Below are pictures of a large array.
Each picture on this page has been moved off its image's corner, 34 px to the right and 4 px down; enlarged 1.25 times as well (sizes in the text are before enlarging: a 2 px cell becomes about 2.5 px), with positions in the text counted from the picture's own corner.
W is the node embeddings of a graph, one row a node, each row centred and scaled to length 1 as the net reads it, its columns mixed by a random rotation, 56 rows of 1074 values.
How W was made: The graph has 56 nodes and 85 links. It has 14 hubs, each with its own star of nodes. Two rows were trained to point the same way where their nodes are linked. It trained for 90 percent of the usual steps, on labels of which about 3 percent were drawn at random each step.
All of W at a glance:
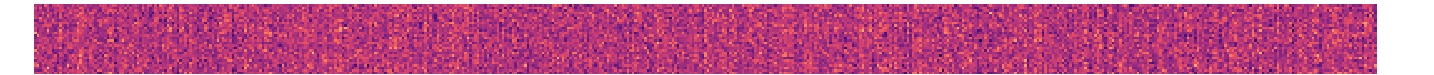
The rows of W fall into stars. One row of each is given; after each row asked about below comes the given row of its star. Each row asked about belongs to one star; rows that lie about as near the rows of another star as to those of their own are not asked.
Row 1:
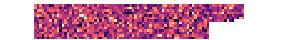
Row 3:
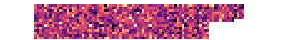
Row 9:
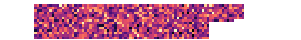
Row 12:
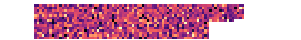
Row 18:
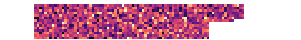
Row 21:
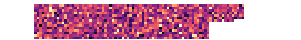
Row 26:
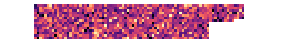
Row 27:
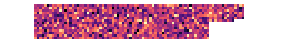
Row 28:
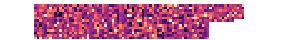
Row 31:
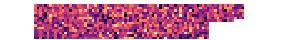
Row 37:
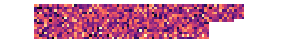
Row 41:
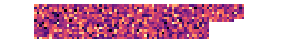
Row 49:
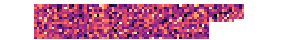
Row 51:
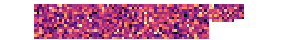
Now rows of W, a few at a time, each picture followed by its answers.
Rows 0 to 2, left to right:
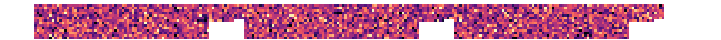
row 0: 51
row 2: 49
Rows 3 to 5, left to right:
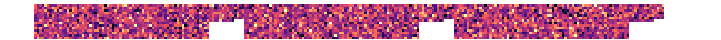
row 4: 9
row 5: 28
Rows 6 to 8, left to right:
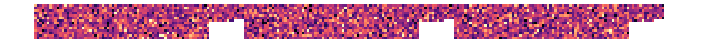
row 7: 12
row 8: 31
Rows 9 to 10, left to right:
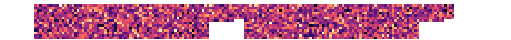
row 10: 3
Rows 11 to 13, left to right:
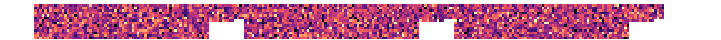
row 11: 18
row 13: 9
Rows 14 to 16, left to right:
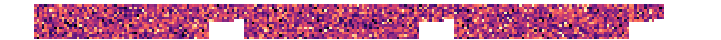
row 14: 51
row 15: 41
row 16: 51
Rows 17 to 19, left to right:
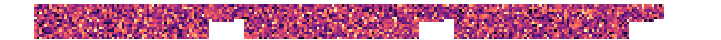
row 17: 37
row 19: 21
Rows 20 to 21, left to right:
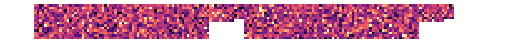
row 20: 9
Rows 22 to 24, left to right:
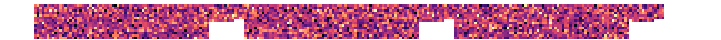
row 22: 49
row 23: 41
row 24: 1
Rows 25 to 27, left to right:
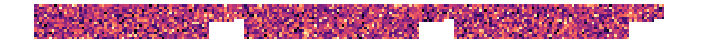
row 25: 28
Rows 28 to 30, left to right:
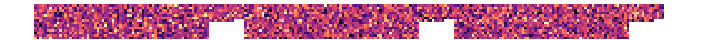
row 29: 21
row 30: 9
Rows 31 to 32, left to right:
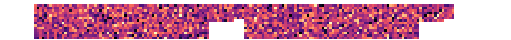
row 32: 26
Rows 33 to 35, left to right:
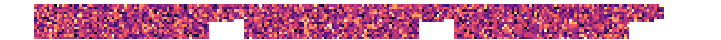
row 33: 18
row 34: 26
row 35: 27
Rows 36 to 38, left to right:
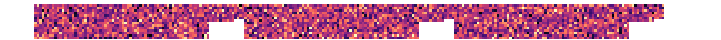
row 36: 18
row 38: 49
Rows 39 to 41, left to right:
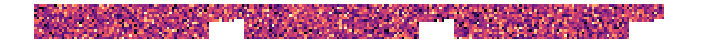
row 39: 51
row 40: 1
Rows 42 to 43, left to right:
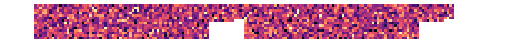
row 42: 12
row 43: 37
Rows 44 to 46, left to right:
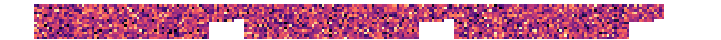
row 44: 1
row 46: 41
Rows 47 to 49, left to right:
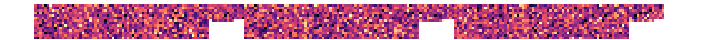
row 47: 31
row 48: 31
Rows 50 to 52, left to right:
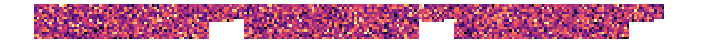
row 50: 21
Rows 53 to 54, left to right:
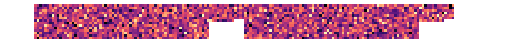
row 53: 37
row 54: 49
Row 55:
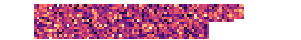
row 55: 28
